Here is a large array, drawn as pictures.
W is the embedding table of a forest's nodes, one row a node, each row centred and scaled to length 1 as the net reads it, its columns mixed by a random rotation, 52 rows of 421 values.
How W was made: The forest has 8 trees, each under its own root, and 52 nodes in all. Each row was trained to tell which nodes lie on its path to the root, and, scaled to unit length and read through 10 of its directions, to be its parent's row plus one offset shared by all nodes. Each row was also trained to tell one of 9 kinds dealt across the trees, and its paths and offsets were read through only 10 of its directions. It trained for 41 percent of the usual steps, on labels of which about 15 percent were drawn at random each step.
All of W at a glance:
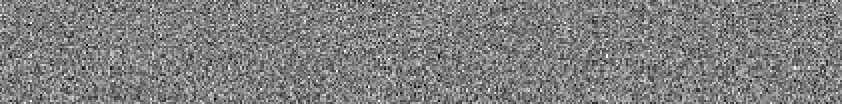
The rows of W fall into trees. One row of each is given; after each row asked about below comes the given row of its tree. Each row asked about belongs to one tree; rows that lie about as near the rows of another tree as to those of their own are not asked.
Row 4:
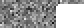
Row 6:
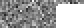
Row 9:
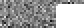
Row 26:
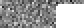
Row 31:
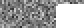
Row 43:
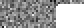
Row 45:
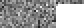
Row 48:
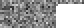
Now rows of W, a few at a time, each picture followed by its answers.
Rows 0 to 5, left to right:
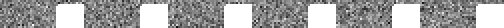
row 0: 9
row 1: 31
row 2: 9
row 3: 9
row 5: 43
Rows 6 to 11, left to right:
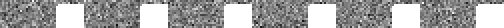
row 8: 31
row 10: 31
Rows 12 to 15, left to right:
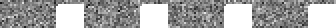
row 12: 43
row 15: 26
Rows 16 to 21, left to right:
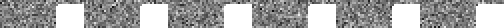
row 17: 6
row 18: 31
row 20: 43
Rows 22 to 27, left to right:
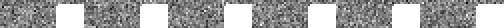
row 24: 45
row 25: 26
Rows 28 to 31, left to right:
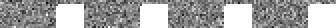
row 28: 4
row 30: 31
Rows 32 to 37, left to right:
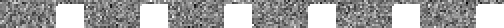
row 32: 6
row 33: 48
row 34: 48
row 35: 4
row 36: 43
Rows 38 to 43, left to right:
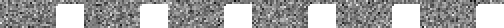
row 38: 6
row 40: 26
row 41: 4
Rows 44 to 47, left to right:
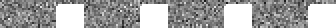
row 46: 4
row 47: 43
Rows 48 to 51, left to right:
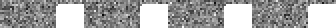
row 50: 4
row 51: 31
